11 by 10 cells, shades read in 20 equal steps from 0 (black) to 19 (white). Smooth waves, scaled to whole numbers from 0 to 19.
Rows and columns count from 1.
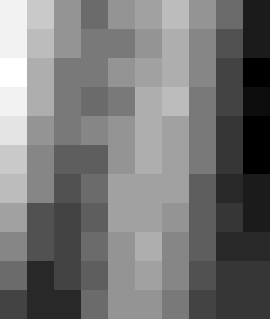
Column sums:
154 104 80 89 119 134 130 90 50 20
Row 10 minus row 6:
-7 -7 -2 0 0 -1 -2 -3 0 4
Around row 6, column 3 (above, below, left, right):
9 6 10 7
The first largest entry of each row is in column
1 1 1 1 1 1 1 1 6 6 5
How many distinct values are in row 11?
6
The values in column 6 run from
11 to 13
